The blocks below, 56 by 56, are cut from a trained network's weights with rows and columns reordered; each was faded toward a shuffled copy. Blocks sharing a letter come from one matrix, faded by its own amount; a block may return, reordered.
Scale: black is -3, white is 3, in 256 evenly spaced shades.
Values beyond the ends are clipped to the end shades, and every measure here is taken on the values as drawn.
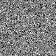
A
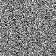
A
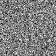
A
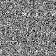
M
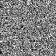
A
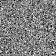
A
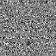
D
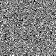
M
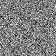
M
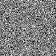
M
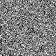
A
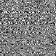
D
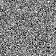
A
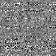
D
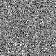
M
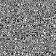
D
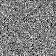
A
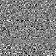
D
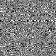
D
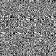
D
